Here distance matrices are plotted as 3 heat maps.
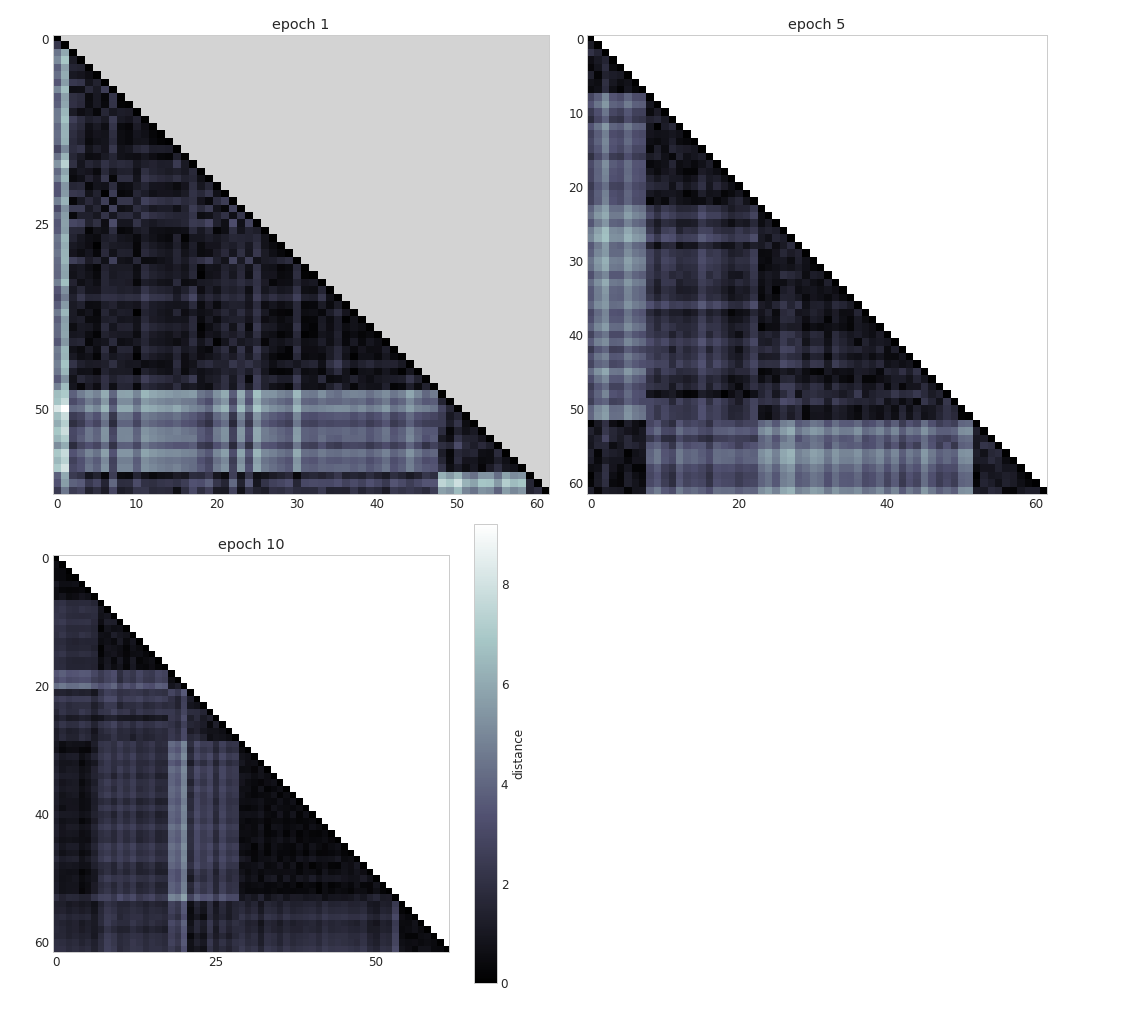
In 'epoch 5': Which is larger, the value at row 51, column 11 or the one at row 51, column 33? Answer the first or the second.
the first
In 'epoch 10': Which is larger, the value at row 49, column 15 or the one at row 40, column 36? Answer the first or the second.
the first
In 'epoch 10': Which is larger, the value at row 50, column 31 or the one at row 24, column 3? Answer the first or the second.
the second
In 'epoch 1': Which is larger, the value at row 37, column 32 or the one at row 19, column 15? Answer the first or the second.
the second
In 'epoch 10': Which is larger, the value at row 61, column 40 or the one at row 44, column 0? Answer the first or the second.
the first
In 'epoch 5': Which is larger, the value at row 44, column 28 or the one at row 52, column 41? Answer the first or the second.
the second
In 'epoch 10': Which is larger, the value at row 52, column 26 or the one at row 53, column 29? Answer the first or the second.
the first
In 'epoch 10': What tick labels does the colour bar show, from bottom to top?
0, 2, 4, 6, 8
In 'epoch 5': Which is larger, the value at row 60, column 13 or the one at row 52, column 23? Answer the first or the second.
the second
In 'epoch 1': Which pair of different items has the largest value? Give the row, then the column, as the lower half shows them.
50, 1
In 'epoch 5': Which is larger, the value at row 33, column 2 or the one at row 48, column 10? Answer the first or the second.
the first
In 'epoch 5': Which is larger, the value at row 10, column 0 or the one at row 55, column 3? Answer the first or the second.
the first
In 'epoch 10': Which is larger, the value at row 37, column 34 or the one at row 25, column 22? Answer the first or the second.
the second
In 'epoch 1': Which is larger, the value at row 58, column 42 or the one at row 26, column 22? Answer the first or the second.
the first
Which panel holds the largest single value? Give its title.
epoch 1
